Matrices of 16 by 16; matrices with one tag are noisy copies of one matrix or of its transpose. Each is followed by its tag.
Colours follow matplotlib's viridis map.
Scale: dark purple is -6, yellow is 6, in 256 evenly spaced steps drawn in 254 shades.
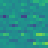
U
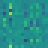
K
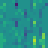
U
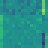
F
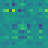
K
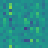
K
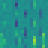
U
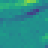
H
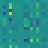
K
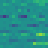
U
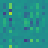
K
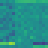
F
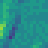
H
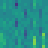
U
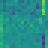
F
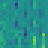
U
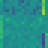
F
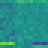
F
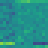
F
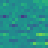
U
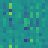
K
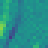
H
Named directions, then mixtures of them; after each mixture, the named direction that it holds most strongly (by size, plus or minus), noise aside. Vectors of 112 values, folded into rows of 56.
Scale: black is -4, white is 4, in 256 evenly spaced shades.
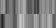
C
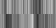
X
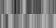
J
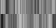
C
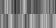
J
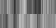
J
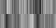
X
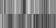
J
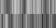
J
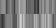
C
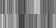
C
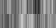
X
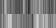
X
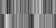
X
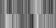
X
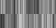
C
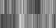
C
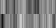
C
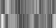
C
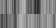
C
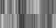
C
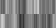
C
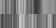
C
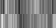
C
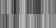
J
